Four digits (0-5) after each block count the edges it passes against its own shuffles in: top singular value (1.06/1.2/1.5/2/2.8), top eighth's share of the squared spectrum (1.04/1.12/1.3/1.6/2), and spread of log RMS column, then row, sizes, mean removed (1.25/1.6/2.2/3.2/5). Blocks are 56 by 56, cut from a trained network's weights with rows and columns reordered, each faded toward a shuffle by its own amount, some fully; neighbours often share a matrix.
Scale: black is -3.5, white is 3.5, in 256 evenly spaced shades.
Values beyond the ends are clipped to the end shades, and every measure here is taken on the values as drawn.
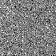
1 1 0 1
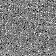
0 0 0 0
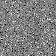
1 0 0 0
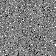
0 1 0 0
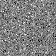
0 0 0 0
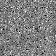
1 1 0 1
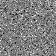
0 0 0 0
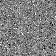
1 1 0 0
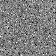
0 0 0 0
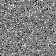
0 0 0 0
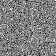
0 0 0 0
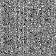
2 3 0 2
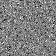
0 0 0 0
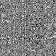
2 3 0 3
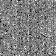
2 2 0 1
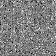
1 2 0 1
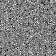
1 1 0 0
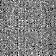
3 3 0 2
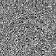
3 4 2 1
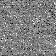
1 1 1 0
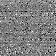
2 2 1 1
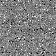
1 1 0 1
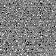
2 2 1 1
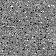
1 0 0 0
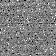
1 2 0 0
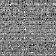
3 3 2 2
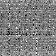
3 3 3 1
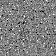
0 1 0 0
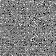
1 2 0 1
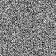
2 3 1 0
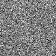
2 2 0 0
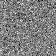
1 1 0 0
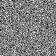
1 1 0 0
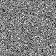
1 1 0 0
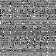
3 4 3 2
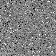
0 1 0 0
